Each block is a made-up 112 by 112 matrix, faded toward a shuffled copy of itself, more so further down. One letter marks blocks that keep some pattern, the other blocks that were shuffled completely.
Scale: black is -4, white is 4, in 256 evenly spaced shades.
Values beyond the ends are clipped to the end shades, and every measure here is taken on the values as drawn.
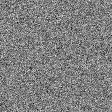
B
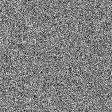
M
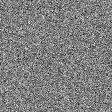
B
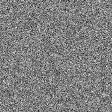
M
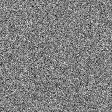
M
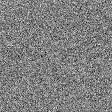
M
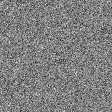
B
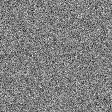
B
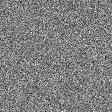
B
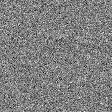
M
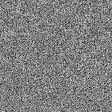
M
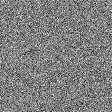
M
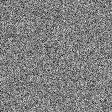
B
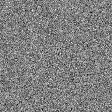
M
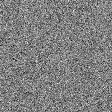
B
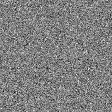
M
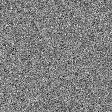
B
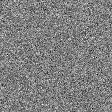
B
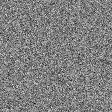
B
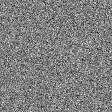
M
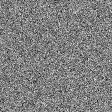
B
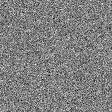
B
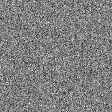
M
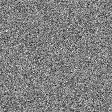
B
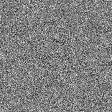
B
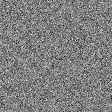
B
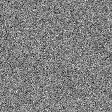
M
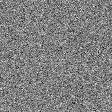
B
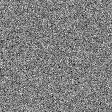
B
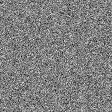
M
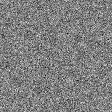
M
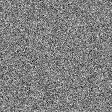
B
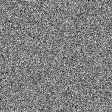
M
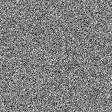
M
